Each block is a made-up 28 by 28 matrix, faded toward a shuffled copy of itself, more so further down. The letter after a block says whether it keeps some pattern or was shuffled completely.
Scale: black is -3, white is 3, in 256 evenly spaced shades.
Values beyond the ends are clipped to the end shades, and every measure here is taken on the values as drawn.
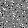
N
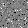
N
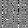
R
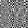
R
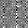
R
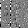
R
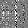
R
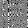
R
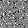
N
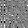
R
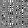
R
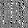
R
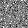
N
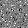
N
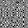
R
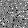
N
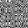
R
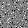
N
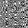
R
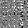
R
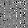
R
